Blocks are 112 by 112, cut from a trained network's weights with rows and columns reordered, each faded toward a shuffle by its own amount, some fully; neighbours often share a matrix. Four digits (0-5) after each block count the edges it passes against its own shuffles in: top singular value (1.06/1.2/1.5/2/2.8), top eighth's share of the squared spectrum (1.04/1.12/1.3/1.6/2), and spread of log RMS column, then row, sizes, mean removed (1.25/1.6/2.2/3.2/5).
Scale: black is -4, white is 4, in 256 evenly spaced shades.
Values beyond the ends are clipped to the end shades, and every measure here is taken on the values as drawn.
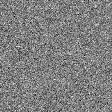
0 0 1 0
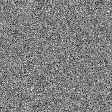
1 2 0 1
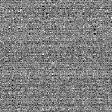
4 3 3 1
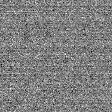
3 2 2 0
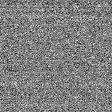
2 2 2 0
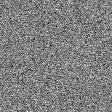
0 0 0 0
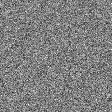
2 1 0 0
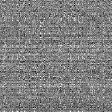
4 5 4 2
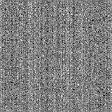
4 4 1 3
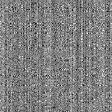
4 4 1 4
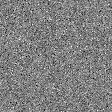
0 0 0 0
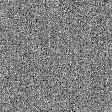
1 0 0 0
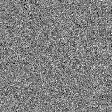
3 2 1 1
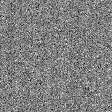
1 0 0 0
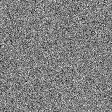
0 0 0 0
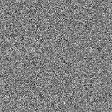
3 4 2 2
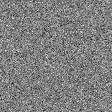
1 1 0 0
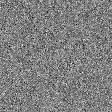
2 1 0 0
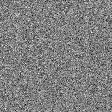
1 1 0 0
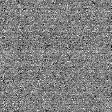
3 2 2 0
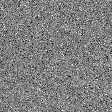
0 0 0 0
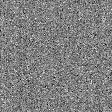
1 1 0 0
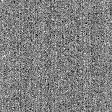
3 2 0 1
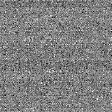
3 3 3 0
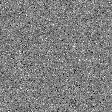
1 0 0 0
